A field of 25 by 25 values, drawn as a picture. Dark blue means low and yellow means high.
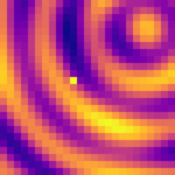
Rings: centred on the top right. Lone odd cells: 1, higher than its neighbours. Ninth with the lowest average: top middle. Mirror symmetry: none.
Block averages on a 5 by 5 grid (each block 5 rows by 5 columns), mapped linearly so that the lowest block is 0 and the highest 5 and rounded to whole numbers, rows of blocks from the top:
1 1 1 1 2 / 2 2 0 0 2 / 3 3 2 3 4 / 2 2 4 5 3 / 0 2 3 3 1
